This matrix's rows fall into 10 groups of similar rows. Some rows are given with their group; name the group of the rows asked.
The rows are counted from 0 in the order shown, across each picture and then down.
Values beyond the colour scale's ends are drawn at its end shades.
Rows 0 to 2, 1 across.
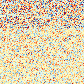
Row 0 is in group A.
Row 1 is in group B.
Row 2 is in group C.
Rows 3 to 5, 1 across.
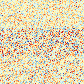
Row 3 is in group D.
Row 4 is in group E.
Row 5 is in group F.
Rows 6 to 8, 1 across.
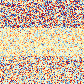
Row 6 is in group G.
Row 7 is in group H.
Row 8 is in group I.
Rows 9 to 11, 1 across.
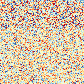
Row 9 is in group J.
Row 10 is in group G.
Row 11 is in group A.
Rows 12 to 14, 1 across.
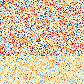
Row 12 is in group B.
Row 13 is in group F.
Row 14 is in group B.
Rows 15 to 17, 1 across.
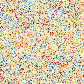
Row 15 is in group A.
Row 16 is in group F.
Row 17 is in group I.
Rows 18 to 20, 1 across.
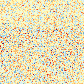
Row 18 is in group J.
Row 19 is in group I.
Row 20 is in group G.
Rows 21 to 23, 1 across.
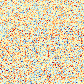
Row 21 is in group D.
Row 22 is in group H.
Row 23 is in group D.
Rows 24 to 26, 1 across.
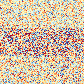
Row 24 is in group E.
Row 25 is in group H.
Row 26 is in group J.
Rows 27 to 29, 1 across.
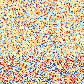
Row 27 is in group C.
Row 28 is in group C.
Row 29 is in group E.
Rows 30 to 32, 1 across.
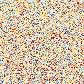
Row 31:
H
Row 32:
C
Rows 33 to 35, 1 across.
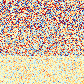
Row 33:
B
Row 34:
D
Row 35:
G
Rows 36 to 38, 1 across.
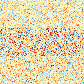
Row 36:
J
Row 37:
F
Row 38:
H
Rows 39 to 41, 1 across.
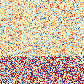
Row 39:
F
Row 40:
D
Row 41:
J
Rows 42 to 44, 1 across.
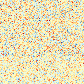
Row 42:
D
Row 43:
J
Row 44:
C
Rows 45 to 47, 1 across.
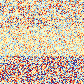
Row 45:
A
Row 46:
G
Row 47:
I
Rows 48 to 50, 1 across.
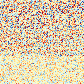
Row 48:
A
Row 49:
D
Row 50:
I
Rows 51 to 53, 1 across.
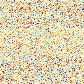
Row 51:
A
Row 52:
F
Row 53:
I
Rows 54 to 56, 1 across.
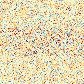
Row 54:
B
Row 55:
H
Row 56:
C
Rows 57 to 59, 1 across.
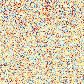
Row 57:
G
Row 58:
C
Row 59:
I
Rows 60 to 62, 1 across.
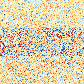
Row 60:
F
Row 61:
I
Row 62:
H
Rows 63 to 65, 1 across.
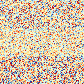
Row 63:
A
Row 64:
F
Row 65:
J
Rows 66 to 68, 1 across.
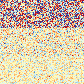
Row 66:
E
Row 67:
C
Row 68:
D
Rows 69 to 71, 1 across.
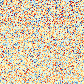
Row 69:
D
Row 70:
J
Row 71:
D
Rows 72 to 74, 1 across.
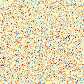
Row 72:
I
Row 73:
B
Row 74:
B
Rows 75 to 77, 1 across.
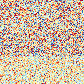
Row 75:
B
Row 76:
A
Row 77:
F
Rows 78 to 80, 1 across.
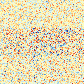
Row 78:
F
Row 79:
C
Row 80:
C
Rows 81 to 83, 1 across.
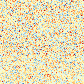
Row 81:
H
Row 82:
E
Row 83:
G
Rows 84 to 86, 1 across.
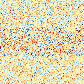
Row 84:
I
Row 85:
B
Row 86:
F
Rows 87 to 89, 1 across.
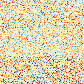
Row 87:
J
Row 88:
E
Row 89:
J
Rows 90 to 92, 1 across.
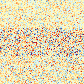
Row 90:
F
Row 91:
B
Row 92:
H
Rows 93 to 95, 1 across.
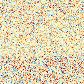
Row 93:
A
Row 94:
C
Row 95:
G
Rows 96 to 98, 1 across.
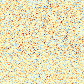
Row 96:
F
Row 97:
J
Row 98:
D
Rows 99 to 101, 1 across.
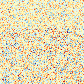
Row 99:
E
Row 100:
J
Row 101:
J
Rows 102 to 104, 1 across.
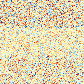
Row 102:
D
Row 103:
B
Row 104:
F
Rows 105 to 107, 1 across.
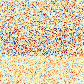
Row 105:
J
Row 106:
G
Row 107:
F
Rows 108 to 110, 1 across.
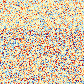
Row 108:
B
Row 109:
G
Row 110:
A
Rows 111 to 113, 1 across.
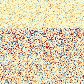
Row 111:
F
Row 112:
G
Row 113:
I
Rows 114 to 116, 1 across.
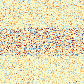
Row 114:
I
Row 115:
D
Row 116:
A
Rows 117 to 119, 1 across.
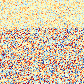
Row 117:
B
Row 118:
J
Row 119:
A
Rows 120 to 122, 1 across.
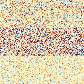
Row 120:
H
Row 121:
B
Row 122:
G
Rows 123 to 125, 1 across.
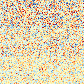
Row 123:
C
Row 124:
J
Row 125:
A
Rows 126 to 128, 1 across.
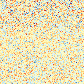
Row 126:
H
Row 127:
H
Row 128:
D
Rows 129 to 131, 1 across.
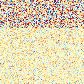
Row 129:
D
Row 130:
H
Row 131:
A
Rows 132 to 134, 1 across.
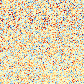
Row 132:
F
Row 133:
D
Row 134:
A
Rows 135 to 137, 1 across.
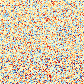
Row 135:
J
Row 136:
G
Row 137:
G
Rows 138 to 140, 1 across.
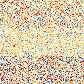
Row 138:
B
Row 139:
I
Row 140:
I
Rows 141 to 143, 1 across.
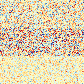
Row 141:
A
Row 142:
A
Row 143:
E
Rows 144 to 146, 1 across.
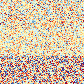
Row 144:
D
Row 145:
F
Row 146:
E
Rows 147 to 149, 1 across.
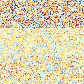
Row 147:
J
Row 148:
C
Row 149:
D
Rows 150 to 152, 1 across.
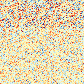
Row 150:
F
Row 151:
B
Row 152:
H
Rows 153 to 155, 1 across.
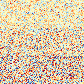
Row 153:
H
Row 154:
F
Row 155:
D
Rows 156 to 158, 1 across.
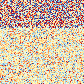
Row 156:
D
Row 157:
H
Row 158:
I
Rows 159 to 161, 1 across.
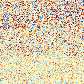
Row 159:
J
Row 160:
A
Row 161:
D
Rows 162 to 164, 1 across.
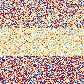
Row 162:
I
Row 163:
H
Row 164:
D
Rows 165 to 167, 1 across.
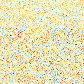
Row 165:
E
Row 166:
H
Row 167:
C
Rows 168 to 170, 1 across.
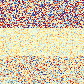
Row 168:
E
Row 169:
I
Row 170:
C
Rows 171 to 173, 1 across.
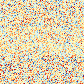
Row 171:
G
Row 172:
H
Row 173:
I
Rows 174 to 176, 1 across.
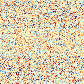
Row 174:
J
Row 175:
G
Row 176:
A
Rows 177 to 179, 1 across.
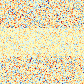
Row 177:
F
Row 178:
E
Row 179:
G
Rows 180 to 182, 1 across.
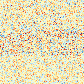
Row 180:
C
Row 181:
I
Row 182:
G
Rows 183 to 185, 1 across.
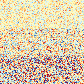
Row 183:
B
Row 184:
J
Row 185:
G
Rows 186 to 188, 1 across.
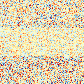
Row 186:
C
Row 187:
I
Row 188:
I
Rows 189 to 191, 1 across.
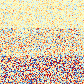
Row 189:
I
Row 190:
D
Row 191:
G
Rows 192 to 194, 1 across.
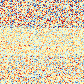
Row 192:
D
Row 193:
D
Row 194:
D
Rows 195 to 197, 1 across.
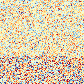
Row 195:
I
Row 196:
F
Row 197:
B
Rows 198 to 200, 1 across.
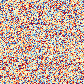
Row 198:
A
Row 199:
G
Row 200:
B
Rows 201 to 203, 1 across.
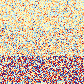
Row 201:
J
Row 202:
E
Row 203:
E
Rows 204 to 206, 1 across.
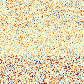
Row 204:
H
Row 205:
B
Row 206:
F
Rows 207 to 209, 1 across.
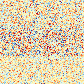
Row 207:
C
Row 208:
G
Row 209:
F
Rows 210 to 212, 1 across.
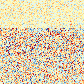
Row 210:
I
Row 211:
F
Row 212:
G
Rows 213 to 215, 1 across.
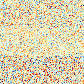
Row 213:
I
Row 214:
A
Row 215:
G
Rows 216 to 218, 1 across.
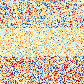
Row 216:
I
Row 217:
H
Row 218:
J
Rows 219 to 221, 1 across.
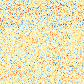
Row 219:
I
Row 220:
B
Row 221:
D
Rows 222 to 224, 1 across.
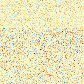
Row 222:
G
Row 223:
E
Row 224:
G
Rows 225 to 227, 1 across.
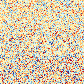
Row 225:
H
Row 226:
A
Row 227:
E
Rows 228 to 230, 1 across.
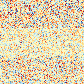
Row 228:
H
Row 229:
A
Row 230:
G
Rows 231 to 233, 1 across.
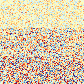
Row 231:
I
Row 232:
C
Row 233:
B
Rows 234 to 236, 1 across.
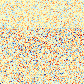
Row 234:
J
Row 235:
G
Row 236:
C
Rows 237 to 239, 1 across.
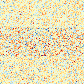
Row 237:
A
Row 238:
F
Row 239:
A
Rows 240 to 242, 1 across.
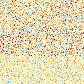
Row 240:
H
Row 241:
I
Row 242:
J
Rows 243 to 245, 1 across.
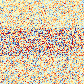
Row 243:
A
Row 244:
G
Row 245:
J
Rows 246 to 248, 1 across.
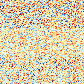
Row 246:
A
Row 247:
F
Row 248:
A
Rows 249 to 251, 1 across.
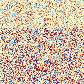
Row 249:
G
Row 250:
G
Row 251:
C
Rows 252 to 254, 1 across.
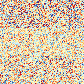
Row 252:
A
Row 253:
A
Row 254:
F
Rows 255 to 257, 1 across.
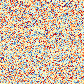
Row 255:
H
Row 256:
G
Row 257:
D
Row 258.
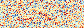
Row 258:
G
